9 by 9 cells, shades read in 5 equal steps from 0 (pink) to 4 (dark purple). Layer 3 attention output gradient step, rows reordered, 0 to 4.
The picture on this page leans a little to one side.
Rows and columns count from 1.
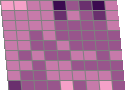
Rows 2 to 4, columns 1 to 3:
1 1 1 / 1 1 1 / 1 1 2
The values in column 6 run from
1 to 2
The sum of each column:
10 11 14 12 16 15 16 18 14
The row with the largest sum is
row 1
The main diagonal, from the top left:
0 1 1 1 1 1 2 1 2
